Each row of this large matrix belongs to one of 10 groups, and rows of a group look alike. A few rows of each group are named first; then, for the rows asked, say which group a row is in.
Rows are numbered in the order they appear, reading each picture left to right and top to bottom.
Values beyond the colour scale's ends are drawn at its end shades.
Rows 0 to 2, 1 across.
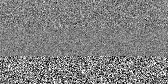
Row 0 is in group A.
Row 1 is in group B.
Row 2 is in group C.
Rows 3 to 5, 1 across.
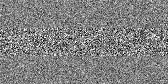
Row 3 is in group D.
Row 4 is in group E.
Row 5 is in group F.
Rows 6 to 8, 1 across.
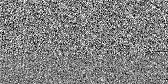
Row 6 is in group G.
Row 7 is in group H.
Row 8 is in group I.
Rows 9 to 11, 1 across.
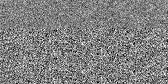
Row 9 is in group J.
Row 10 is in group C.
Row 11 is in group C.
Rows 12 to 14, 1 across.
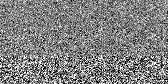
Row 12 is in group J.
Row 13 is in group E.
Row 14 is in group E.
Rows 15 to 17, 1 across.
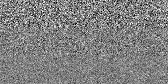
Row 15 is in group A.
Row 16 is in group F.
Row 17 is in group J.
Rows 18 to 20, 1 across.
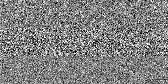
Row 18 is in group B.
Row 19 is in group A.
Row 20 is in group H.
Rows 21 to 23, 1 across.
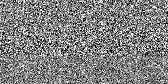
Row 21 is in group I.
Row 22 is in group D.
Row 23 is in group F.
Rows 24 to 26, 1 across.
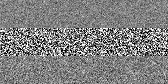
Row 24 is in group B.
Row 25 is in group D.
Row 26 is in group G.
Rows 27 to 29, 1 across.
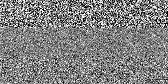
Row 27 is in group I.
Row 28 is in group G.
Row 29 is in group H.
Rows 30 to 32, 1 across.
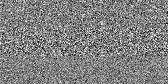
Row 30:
I
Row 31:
D
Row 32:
A
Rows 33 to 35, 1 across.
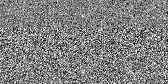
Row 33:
C
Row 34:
E
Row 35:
G
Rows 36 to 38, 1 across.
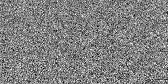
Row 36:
C
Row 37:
J
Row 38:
H
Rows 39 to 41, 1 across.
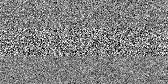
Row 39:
A
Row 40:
A
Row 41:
J
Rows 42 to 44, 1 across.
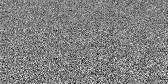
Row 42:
E
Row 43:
J
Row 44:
J
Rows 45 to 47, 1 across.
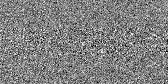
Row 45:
A
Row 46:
I
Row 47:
E
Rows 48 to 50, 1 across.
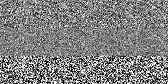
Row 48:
G
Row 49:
F
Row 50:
C
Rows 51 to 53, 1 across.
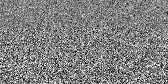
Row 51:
C
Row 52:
A
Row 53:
E
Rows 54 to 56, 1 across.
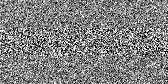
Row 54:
B
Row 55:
D
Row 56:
E
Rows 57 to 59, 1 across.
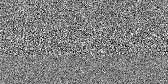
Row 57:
F
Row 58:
I
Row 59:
B
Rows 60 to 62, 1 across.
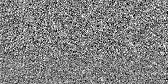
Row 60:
C
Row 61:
G
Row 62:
I
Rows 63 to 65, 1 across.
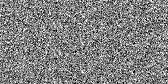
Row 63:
D
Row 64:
A
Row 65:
C
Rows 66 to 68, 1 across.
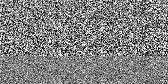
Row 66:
D
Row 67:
D
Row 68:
D
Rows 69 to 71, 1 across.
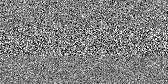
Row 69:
C
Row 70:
D
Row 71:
E
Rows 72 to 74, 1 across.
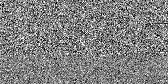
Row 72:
H
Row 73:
F
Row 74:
A
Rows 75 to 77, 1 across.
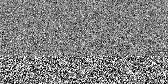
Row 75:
A
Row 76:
H
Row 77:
G
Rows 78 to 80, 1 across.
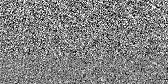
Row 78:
G
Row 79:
A
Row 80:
I
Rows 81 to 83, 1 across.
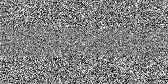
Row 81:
F
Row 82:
D
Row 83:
J
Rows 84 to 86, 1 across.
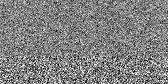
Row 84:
J
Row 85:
B
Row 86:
A
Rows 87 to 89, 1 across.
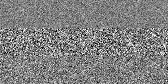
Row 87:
F
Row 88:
G
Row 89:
E
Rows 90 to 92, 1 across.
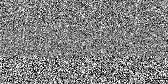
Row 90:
F
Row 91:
I
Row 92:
H
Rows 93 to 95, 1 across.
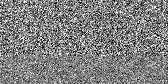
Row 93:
E
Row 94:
F
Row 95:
E
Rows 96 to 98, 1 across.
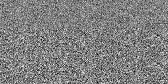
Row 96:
H
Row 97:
F
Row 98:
F
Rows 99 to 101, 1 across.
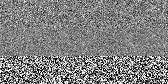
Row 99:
E
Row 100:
G
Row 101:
D
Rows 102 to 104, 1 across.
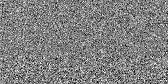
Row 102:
H
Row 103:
I
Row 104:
B
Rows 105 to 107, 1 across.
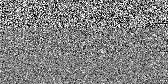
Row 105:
H
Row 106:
I
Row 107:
D
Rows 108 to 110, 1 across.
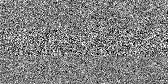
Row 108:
J
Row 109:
C
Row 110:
F
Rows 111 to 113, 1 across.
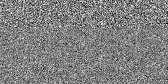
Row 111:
I
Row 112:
F
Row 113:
E
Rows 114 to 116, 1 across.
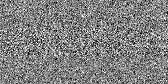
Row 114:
C
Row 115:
A
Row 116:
B
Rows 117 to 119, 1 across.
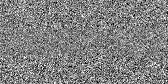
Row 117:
C
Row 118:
J
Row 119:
E
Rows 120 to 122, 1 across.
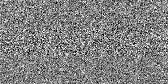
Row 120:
B
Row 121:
A
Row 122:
F
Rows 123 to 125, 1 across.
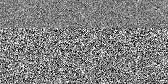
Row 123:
F
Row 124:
B
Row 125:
F
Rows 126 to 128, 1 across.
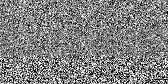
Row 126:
C
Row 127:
F
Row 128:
H
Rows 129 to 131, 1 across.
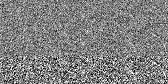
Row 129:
H
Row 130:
G
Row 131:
G
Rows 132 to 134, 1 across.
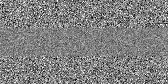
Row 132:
H
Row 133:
F
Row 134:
A
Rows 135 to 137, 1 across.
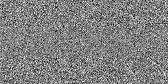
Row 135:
H
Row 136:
B
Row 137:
G
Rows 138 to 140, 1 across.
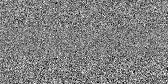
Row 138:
B
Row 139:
A
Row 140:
C
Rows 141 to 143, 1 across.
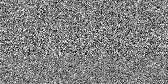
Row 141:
F
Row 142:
A
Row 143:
E
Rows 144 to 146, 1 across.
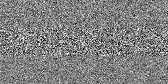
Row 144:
A
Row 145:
F
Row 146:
J
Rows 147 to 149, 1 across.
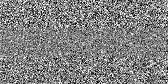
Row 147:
A
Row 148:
I
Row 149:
J
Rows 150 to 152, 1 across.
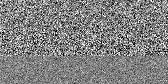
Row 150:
B
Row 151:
H
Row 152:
B
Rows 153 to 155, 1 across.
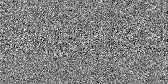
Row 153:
E
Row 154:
E
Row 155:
J
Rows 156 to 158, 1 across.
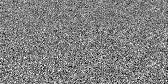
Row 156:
E
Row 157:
J
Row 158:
E
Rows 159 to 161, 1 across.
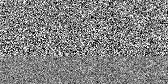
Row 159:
J
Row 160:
A
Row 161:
J
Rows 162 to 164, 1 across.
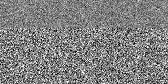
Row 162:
F
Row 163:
A
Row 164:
F
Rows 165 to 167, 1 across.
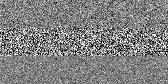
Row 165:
J
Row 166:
H
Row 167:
B
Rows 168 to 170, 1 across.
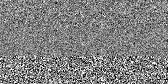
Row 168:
B
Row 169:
C
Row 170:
I
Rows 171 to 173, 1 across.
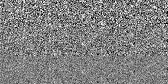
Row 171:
I
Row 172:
C
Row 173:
C
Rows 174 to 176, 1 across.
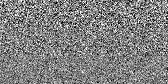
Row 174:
B
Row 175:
D
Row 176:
C
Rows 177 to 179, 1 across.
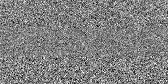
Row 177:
J
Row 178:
F
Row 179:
B
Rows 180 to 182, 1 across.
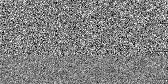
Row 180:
J
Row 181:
H
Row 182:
E
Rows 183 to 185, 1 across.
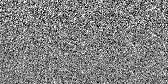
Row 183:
E
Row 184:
G
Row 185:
C
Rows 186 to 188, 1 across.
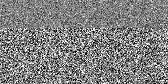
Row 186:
D
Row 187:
A
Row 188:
F
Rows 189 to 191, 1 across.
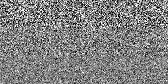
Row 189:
F
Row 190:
A
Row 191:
B
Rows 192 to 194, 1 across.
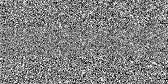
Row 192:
J
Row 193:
J
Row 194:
I
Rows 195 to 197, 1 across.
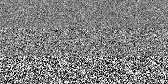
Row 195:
F
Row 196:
B
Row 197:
G
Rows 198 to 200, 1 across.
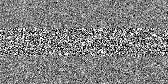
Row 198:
C
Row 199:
I
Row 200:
F
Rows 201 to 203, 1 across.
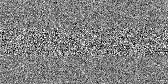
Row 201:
A
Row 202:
H
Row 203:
F
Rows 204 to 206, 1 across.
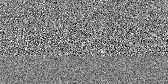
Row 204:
A
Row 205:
I
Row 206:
B
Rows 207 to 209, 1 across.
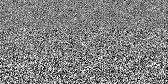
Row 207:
E
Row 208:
C
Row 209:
E
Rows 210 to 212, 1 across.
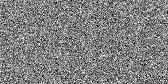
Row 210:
J
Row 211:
F
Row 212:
D
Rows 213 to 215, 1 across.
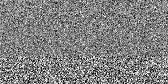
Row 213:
B
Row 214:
D
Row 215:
A
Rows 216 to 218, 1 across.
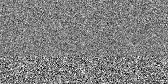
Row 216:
D
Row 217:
G
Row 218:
F
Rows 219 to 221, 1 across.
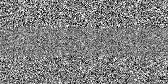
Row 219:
F
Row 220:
F
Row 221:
J
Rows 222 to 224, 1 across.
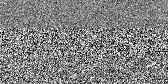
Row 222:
A
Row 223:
H
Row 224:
E
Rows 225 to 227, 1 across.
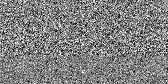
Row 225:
A
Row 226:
B
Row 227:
C
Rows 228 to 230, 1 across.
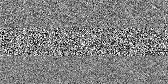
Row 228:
G
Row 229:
H
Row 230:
J
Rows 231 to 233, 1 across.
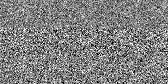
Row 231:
F
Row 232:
J
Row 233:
C
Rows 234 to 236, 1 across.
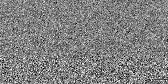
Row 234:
A
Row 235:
E
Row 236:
H
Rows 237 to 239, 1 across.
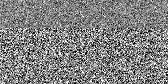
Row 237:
B
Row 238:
A
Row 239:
B
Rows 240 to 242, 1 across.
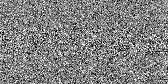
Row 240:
A
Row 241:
H
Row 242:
J
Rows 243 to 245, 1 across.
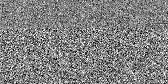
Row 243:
H
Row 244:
A
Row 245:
G
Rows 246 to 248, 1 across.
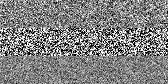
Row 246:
J
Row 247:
B
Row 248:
G
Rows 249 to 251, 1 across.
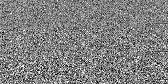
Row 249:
H
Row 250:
H
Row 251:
F
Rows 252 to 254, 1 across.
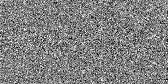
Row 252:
J
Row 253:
E
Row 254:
I
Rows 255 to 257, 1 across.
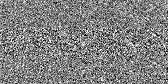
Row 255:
J
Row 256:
G
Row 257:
I
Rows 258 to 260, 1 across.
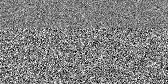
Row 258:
F
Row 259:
A
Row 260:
E
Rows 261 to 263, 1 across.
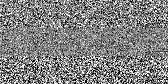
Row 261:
D
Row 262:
H
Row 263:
A
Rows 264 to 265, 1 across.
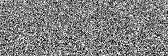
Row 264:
J
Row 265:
F
